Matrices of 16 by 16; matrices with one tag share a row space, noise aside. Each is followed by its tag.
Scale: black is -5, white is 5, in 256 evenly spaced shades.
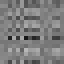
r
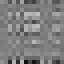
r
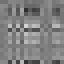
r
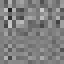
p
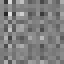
p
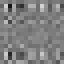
p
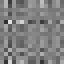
p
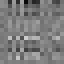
r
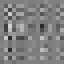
p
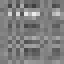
r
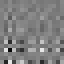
p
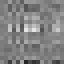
r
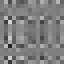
p
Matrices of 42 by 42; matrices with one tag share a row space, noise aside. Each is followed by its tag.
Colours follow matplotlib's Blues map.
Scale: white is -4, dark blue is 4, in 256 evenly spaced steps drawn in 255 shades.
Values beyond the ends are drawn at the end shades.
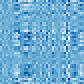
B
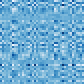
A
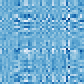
B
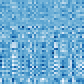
A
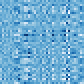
B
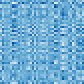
A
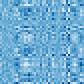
B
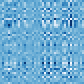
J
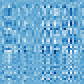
J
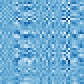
B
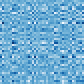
A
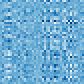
J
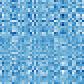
A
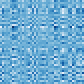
A
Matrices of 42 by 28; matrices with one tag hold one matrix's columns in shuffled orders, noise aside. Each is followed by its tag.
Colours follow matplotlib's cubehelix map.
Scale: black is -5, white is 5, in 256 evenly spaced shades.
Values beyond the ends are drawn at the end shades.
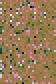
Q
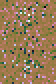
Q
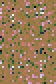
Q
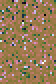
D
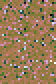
D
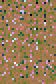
D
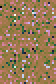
Q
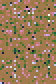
Q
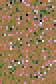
D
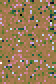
D
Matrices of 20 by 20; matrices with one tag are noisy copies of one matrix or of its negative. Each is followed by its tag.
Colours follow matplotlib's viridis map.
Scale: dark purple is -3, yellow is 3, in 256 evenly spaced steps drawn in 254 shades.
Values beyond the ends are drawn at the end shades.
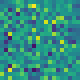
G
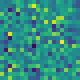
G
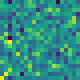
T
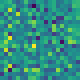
G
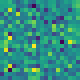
G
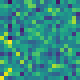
T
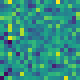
T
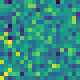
T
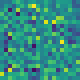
G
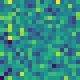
T
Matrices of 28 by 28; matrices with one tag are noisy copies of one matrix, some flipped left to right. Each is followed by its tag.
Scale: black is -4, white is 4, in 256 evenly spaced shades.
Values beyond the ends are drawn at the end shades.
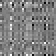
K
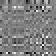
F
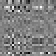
F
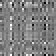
K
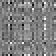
K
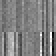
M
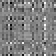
K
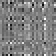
K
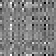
K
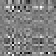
F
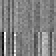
M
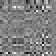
F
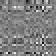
F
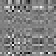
F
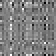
K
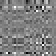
F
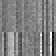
M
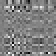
F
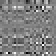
F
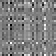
K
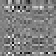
F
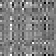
K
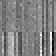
M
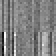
M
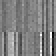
M
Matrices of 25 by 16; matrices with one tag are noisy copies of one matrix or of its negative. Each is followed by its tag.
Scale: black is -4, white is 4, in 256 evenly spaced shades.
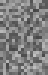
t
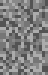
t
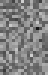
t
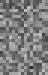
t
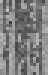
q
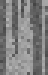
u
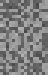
t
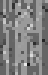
q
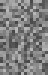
t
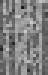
q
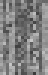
q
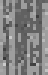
q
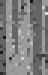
u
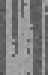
u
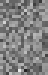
t
